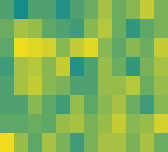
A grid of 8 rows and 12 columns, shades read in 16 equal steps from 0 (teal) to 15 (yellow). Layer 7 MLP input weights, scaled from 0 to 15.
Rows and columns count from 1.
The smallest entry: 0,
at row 1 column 2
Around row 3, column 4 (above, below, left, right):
5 8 14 8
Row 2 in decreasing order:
11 10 9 8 7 6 6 5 5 4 3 2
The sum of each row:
66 76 120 83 93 73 98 99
